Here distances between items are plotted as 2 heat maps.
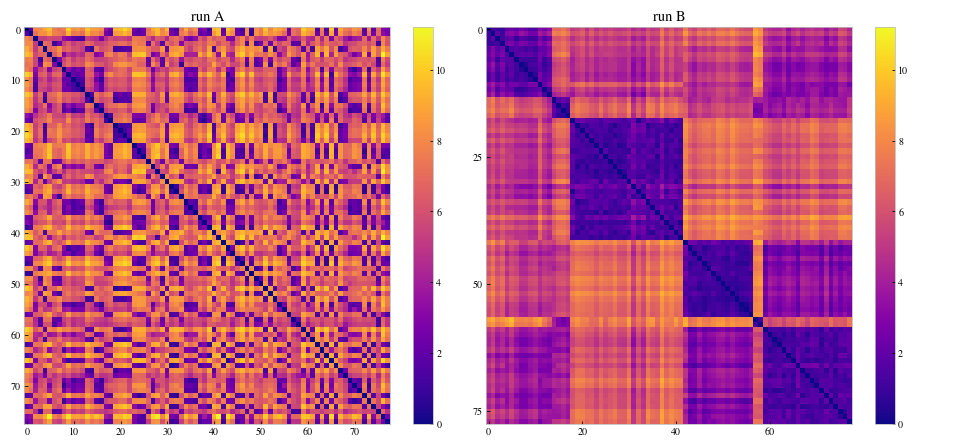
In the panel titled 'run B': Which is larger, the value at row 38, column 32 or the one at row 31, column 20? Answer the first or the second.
the second
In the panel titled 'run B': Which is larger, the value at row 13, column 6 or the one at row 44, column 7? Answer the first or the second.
the second
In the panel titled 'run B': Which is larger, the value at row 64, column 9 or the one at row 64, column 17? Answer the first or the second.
the second
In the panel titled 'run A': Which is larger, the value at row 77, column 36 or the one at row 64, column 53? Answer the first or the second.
the second
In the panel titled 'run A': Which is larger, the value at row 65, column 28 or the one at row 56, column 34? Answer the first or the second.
the second
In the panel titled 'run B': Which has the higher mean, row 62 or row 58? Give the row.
58
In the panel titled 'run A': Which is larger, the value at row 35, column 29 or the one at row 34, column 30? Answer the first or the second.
the first
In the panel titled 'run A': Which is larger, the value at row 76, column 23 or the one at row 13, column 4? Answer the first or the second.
the first
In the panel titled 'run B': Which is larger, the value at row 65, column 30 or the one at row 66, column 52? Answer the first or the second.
the first
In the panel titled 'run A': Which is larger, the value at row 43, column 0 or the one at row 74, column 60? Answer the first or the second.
the first
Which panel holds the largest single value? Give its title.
run A
